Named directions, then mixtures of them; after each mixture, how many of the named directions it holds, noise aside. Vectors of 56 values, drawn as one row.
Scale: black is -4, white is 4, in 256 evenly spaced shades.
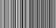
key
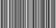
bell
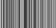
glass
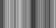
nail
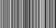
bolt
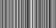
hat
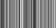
three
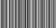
three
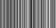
one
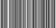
one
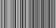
two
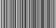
three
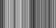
one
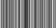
two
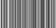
three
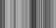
one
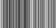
three
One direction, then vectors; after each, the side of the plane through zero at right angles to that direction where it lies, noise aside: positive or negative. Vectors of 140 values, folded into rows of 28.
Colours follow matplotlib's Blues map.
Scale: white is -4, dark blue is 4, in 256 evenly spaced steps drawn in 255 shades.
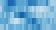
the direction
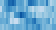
positive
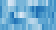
negative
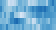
negative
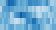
positive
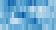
positive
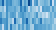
positive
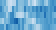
negative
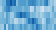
positive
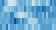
negative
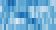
positive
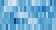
negative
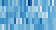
positive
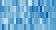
negative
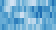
negative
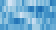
negative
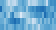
negative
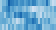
positive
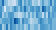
negative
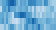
positive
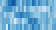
positive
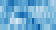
positive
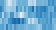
negative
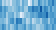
negative
